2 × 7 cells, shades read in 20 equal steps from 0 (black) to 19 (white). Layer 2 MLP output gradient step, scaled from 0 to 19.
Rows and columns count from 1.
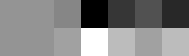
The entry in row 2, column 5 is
14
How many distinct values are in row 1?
6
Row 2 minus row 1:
0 0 2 19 10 6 11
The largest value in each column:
11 11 12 19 14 12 14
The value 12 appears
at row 2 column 3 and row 2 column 6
